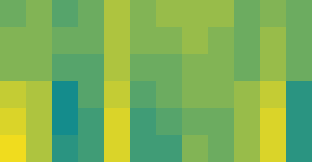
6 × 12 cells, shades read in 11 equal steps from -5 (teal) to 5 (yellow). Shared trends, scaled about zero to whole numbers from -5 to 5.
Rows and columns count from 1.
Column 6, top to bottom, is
0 0 -1 -2 -3 -3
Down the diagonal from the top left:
-1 0 -2 -2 4 -3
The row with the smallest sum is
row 3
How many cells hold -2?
6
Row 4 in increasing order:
-5 -4 -2 -2 -1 0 0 1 2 3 3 3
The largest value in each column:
5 2 -1 -1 4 0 1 1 1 1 4 -1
